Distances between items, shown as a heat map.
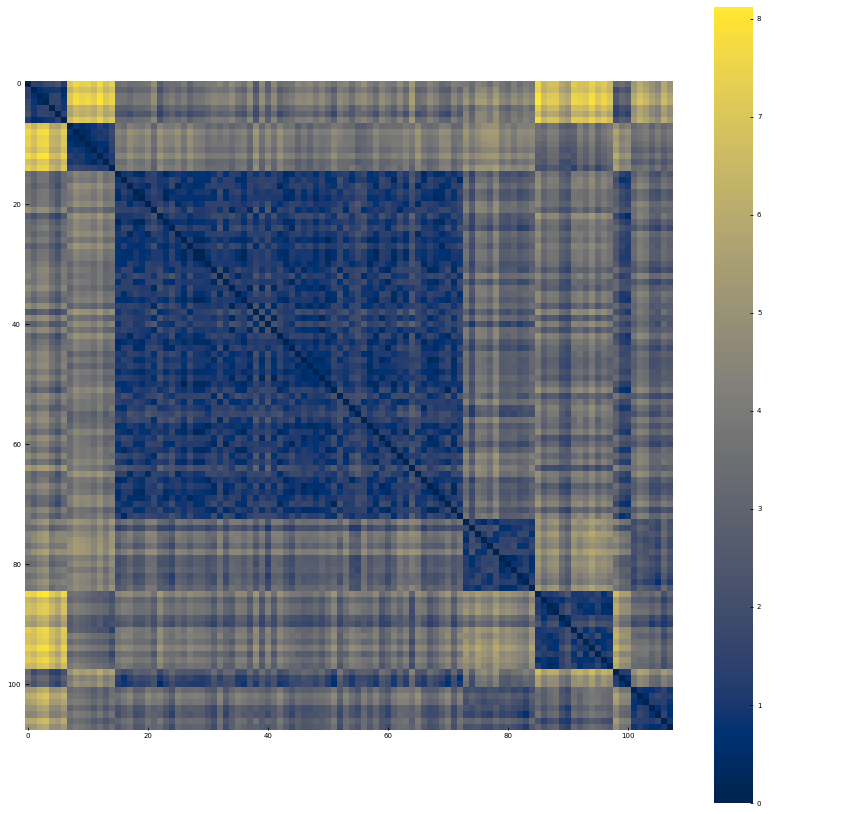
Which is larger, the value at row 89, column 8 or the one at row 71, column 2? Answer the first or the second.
the second
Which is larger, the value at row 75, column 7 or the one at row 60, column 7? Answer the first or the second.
the first
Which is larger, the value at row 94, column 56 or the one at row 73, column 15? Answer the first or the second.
the first
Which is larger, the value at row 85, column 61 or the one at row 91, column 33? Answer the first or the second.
the first
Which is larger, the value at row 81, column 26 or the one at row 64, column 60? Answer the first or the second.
the first
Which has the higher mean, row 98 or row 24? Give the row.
98
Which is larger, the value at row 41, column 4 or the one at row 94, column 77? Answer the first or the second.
the second
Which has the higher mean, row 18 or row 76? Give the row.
76
